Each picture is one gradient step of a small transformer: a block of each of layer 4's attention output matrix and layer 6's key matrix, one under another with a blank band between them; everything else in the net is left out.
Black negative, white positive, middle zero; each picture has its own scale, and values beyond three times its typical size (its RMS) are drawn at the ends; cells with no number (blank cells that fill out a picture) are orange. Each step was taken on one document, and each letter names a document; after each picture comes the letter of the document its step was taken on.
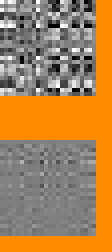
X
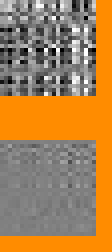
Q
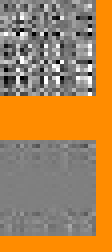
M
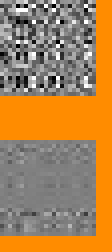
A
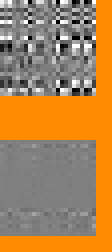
Q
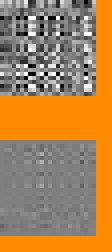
A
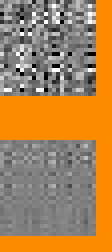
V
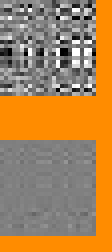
Q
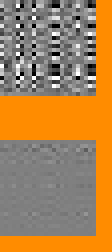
V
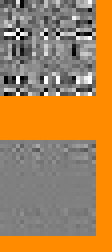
M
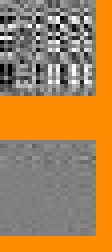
X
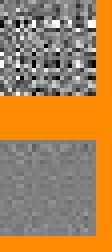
V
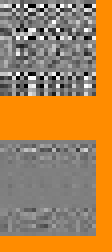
A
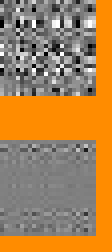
V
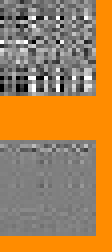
A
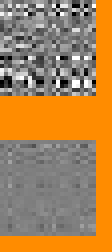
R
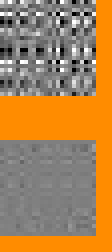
Q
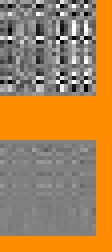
X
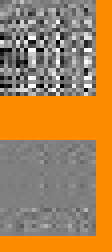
A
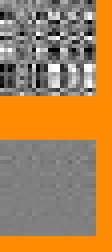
X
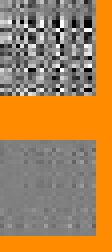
A
